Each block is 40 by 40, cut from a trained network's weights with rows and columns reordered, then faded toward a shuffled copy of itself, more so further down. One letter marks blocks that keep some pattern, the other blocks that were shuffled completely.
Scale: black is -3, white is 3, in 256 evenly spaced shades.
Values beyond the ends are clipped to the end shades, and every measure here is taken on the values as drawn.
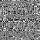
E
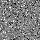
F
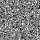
F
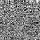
E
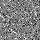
F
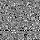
E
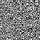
E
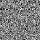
E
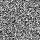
F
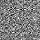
E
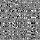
E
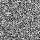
F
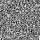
E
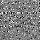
E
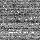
E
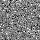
F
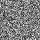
F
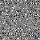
E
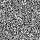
F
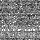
E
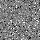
F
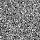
F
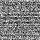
E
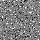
F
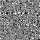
E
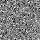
F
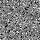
F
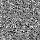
E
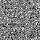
E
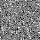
F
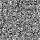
E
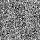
E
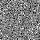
E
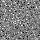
F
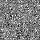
F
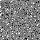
F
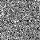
E
